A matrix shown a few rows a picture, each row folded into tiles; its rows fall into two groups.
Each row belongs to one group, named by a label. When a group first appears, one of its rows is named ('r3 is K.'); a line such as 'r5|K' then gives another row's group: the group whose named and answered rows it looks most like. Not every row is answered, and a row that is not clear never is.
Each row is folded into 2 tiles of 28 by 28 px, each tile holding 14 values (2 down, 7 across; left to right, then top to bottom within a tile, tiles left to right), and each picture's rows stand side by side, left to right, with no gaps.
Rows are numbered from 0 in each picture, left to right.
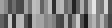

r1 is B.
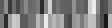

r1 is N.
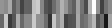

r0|N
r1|N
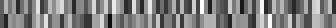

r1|B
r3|B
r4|B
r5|B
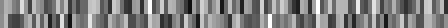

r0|N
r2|B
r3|B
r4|B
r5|B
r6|N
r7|B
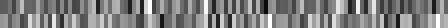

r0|N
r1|B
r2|B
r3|N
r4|B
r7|B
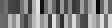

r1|B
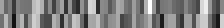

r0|N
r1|B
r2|N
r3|N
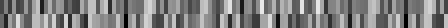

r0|B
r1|B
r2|N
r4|B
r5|N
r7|N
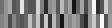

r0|N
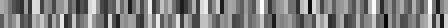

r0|B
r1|N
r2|B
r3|B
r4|N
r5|B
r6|N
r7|N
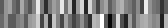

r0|N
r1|B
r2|N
